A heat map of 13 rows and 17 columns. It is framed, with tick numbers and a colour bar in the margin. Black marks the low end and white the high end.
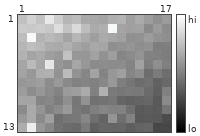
Slope: up to the top left. Ninth with the highest average: top left. Mirror symmetry: none. Grain: fine. Ninth with the lowest average: bottom right. Stripes: none.
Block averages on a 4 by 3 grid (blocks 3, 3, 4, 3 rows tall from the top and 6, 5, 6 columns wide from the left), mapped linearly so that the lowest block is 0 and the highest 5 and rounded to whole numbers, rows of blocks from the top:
543 / 432 / 321 / 210
